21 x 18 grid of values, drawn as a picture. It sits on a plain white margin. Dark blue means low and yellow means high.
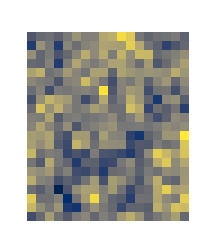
On average the colour sits 50% of the way up the scale. The histogram is bell-shaped. The ninth with the highest average is the top middle. Neither half mirrors the other.
